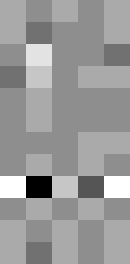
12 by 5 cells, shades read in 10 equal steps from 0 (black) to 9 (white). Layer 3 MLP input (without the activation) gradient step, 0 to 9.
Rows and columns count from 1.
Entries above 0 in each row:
5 5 5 5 5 5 5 5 4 5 5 5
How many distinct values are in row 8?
2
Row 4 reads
4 7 5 6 6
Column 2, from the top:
5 4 8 7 6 6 5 6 0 6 5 4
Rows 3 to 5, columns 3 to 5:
5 5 4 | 5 6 6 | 5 5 5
